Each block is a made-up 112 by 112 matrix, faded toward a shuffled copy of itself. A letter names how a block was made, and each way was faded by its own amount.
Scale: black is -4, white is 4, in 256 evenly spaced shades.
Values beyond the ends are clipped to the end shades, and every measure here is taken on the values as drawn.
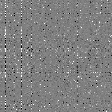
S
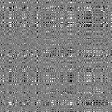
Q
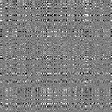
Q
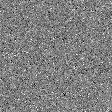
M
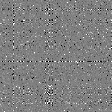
S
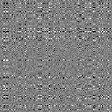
Q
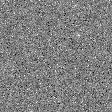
M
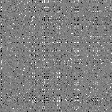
S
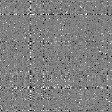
S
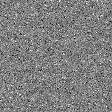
M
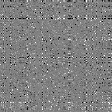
S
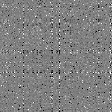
S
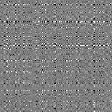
Q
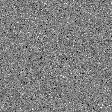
M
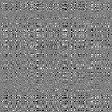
Q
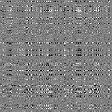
Q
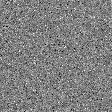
M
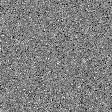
M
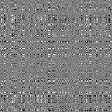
Q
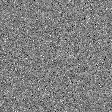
M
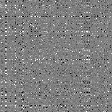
S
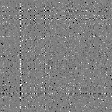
S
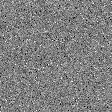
M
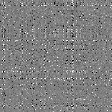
S
